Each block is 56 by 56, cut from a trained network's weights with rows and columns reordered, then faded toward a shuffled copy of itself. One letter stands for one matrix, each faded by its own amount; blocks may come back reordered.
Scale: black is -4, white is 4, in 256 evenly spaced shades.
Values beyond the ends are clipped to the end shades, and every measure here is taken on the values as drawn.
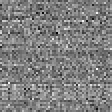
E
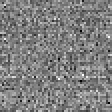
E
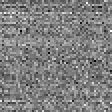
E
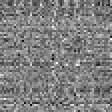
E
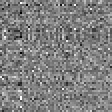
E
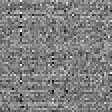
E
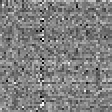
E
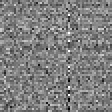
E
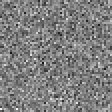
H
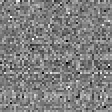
E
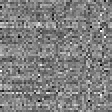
E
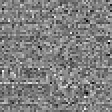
E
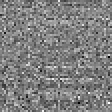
E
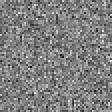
H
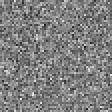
H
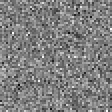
H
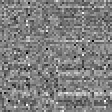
E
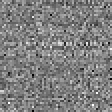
E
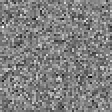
H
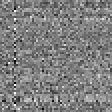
E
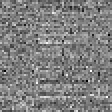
E
